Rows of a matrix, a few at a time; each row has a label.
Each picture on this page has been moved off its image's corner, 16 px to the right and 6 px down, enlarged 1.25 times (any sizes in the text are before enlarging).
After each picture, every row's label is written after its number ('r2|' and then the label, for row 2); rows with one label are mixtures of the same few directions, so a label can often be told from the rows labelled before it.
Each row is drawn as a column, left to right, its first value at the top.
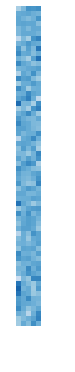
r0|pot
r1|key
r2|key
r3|pot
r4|key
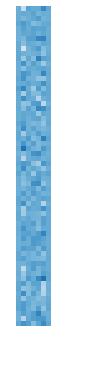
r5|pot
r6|key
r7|pot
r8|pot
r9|key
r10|pot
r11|pot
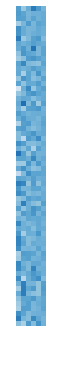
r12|pot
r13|pot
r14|pot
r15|key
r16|pot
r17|pot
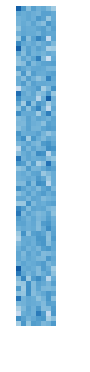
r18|key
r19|pot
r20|pot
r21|pot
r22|key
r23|pot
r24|key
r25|key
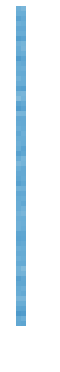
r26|key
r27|key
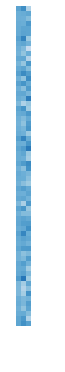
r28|pot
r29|pot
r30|key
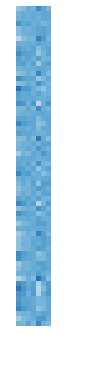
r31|pot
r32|pot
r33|pot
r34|pot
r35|pot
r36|pot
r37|pot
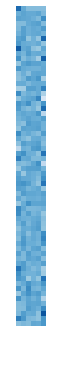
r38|key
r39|pot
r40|pot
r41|key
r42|key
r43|key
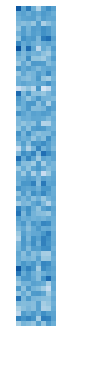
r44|key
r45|pot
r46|key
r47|pot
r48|key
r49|pot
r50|pot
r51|key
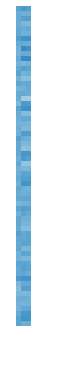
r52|pot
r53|key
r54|key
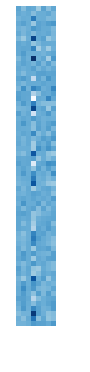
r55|key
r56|pot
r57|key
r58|key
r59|key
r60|pot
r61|key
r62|pot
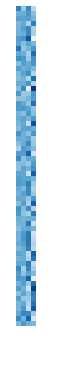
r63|key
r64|key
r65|pot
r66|pot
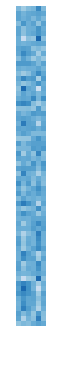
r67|pot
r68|pot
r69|pot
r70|key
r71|pot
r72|key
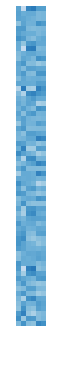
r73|pot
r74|key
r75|key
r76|key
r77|pot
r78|pot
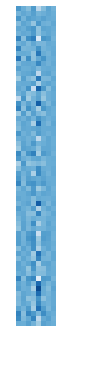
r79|key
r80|key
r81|key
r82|pot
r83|pot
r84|key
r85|pot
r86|pot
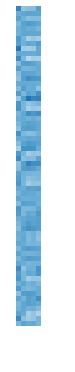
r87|key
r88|key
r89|key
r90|key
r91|key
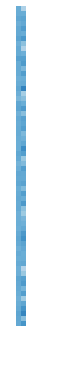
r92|key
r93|key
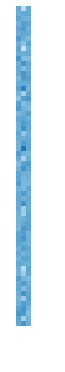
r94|key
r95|key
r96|key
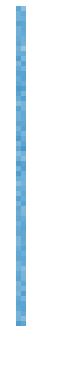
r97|pot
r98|key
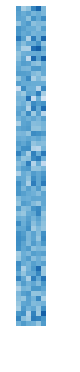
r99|pot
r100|key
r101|key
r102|key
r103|key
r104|key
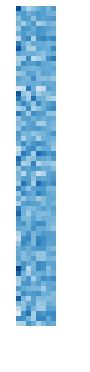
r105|key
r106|pot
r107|key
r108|key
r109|pot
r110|pot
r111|key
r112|key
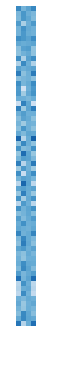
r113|pot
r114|pot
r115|key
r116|pot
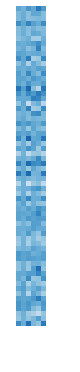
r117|pot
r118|pot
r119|pot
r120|key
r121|key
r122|pot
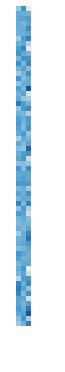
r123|pot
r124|key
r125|key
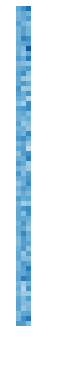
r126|pot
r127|pot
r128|key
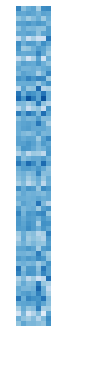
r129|key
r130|key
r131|key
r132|key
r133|pot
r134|key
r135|pot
